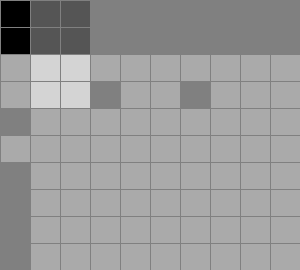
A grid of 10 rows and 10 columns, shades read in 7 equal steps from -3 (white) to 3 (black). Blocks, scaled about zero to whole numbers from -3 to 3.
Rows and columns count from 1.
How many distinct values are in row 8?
2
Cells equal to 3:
2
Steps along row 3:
down same up same same same same same same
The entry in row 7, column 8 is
-1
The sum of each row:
5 5 -12 -10 -9 -10 -9 -9 -9 -9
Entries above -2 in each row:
10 10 8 8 10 10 10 10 10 10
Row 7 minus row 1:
-3 -2 -2 -1 -1 -1 -1 -1 -1 -1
